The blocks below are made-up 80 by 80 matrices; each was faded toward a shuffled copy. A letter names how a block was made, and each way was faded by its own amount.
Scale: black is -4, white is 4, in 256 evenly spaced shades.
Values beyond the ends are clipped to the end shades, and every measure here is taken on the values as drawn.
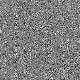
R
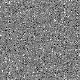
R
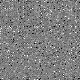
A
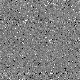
A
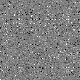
A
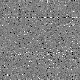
A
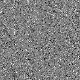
R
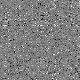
A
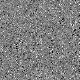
R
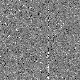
R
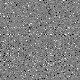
A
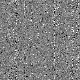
R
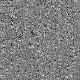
R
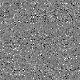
A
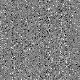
R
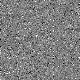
R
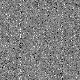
R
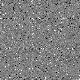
A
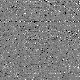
A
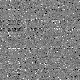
A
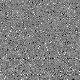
A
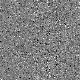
R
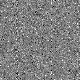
R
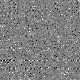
A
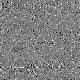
A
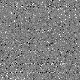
A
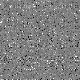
A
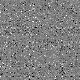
A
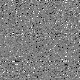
A
